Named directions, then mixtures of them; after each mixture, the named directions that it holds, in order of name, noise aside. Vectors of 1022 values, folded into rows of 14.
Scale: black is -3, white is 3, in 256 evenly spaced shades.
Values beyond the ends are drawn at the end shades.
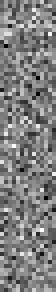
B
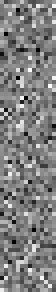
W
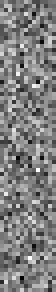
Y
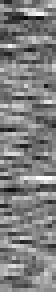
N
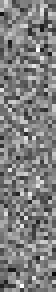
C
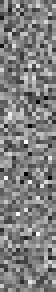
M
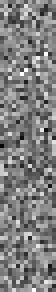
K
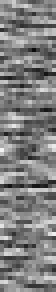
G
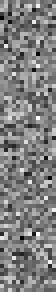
B, K, M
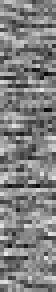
G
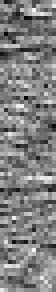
N, W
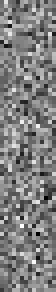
B, C, Y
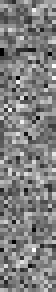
C, N, W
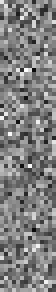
K, W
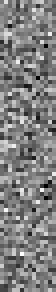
B, C, G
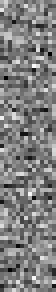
C, G, K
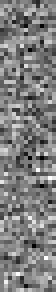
G, N, Y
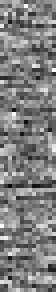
G, K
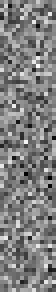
K, M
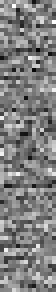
G, K, W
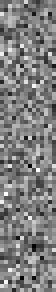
C, K, Y
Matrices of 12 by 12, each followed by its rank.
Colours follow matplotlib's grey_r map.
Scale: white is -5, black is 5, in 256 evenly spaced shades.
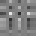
one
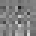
two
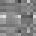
two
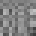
two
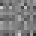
two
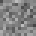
full rank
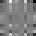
one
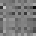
two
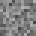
full rank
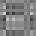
one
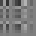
one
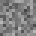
full rank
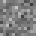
full rank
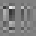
one
